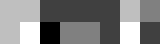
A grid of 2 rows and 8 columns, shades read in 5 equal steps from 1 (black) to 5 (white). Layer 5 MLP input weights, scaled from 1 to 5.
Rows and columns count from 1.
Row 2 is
4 5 1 3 3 2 5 2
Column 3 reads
2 1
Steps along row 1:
same down same same same up down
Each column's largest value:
4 5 2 3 3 2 5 3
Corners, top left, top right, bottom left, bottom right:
4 3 4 2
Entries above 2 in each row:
4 5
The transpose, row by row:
4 4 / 4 5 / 2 1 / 2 3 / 2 3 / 2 2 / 4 5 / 3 2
